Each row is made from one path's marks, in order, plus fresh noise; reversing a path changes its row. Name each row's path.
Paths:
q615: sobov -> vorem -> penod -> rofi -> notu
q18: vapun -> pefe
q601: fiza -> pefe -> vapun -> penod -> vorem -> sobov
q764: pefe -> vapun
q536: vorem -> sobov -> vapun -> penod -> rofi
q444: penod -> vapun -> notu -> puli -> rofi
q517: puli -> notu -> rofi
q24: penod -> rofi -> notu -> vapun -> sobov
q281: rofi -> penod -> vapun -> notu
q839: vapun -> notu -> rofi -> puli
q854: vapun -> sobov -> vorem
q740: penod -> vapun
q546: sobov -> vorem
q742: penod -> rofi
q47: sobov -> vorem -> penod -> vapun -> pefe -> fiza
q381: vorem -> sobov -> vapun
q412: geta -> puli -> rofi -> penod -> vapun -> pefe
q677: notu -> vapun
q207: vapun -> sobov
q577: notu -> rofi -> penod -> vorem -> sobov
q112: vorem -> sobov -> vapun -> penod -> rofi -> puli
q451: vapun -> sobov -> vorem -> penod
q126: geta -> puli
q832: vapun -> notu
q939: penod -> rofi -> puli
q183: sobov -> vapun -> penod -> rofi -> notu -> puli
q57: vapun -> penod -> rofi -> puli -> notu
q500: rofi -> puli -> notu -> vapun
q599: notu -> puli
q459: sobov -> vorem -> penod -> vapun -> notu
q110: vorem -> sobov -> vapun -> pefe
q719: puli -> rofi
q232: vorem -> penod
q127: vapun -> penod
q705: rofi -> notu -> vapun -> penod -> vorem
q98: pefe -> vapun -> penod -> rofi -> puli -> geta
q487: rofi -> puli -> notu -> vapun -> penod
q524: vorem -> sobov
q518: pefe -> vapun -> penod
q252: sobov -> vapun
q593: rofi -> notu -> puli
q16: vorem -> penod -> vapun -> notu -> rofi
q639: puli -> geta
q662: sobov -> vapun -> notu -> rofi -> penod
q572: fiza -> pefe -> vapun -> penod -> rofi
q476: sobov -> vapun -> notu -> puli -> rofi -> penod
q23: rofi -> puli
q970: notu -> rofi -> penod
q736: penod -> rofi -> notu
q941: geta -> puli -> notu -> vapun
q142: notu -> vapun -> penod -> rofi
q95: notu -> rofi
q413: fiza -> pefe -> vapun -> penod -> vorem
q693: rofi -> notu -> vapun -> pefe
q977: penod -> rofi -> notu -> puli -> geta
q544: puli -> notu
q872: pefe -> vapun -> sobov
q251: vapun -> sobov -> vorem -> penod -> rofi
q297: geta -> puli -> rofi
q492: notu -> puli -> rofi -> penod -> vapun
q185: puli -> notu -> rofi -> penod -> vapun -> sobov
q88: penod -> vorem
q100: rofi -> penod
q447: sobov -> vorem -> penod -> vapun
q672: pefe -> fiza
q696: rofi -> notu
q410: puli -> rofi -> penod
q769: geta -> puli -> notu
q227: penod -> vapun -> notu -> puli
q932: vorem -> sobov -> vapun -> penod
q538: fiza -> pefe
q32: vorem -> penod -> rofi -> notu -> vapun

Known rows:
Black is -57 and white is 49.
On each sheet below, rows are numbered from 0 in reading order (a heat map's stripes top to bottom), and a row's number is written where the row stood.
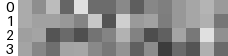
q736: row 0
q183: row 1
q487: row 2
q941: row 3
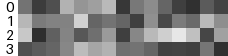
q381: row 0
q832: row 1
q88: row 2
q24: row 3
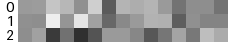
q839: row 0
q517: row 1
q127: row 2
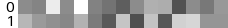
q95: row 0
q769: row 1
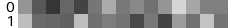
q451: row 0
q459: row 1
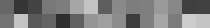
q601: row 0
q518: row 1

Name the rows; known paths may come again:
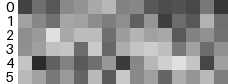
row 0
q185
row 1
q941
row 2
q444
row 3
q23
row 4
q88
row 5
q227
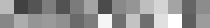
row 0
q413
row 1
q977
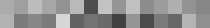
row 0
q593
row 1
q832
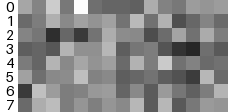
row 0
q696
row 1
q536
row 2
q932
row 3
q252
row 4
q251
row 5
q32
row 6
q110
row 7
q572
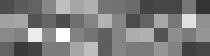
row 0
q24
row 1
q487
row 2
q95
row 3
q601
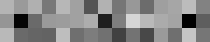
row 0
q57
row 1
q546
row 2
q459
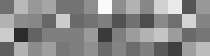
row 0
q98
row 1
q281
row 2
q705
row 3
q764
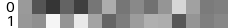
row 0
q451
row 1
q517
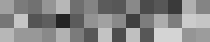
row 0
q677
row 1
q518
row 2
q769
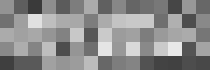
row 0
q447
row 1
q297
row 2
q183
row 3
q126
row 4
q207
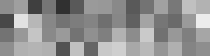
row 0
q127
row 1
q18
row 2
q742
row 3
q939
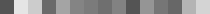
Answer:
q693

